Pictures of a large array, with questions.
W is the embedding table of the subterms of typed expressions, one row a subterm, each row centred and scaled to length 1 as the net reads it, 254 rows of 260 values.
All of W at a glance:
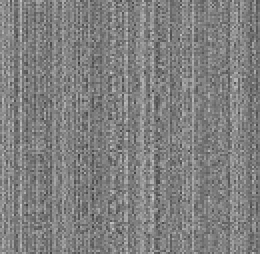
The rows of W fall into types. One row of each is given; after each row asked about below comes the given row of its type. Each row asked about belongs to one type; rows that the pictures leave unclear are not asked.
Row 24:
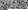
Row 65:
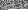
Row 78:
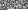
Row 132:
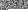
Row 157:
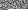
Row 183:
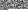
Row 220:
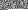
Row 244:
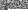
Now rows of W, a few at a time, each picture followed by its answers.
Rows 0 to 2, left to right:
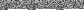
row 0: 244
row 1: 244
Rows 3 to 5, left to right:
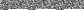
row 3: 157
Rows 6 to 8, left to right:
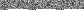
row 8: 132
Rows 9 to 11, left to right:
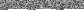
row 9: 157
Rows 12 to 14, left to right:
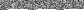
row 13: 132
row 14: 244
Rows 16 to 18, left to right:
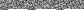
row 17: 78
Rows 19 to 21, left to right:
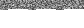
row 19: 244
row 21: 78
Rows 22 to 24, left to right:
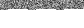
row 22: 132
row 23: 65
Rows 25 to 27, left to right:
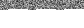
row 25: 183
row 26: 78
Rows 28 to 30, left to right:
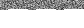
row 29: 157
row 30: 244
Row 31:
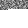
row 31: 65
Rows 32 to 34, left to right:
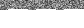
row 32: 78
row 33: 24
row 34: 220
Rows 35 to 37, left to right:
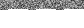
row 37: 78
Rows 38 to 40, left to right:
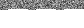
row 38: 157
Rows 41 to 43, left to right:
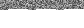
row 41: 157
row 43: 220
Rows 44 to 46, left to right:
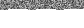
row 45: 220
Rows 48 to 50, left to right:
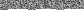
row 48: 157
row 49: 220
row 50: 183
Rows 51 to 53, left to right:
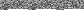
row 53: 157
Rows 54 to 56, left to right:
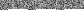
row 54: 65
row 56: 132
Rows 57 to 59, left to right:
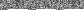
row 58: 157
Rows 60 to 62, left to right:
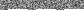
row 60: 244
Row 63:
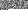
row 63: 132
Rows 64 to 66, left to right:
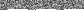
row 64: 78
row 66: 244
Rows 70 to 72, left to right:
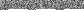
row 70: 132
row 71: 65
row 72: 132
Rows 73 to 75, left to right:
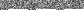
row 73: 132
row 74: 244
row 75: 183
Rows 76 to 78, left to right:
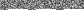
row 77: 220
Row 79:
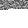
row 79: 183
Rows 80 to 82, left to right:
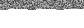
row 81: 78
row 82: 244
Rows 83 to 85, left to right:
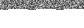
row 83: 132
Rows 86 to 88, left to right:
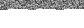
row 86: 78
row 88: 132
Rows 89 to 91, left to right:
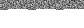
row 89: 157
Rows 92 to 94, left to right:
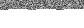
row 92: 157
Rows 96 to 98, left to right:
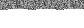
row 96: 220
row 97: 132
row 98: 65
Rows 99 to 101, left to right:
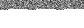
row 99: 132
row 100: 65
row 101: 65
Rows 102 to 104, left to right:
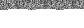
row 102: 65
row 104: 220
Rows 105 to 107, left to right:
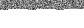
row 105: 132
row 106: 183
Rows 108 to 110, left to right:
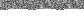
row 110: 244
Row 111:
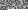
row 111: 78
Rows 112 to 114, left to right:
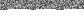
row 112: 78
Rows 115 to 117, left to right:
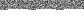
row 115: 24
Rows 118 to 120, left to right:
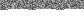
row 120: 183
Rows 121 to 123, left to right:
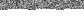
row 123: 183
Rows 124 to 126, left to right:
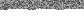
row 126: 183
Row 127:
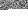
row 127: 157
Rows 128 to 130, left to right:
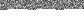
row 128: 78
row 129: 183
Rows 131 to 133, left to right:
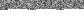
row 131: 244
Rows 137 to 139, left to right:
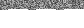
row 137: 65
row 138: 157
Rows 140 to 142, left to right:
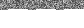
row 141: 65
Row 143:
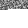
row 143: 244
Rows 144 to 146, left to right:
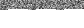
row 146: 65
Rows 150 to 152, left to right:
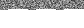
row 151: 157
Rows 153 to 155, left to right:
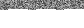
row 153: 24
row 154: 132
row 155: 65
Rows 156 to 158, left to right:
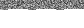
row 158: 157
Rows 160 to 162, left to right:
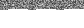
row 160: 183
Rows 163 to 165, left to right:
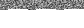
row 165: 244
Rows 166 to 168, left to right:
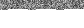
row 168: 157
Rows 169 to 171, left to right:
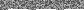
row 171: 183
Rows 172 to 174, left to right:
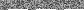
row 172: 24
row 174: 183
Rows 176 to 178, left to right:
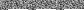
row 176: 132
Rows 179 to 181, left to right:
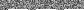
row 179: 183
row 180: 220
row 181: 183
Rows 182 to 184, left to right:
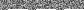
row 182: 220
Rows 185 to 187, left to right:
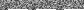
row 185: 244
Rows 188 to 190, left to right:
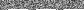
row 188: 65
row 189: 244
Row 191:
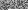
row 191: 24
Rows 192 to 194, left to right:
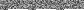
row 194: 183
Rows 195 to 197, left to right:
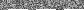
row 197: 78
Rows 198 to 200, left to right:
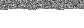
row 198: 244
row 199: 183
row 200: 157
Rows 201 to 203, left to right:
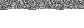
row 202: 157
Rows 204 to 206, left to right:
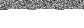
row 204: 78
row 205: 65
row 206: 157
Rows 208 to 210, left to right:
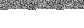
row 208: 157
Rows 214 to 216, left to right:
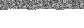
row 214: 65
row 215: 65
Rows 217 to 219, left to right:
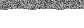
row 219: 183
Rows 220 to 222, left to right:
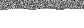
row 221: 244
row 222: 132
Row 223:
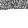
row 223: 132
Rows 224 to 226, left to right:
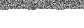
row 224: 183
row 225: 24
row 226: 183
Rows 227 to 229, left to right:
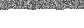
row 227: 132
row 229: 132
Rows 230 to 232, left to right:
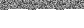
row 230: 157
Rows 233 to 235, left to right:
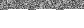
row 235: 220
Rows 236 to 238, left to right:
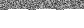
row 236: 157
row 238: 65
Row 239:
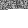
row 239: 220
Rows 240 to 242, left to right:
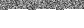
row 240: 244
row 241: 24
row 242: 65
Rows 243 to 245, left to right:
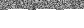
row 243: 220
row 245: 65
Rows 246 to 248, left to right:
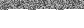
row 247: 244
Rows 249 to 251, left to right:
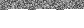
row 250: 78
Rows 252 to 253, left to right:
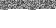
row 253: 24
